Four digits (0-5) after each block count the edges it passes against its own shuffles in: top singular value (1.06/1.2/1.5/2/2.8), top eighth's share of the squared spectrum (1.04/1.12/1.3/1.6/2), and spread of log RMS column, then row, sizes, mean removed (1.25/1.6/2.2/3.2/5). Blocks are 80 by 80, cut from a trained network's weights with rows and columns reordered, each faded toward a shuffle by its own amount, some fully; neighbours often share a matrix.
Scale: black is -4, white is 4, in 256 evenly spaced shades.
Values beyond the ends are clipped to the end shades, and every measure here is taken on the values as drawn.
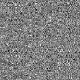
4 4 2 2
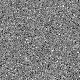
0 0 0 0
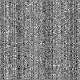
4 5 2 3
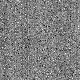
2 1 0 0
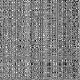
4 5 2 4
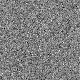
0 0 0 0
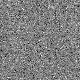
1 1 0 0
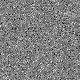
0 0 0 0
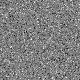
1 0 0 0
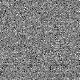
3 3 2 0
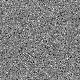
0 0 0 0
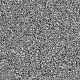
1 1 0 0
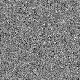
2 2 0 0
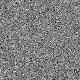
2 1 0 0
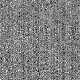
3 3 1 2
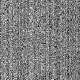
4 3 1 2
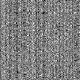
4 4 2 3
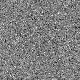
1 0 0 0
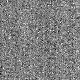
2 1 0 0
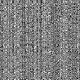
4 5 2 3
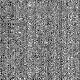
3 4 1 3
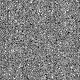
1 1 0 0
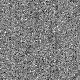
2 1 0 0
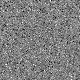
1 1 0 0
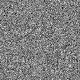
2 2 0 0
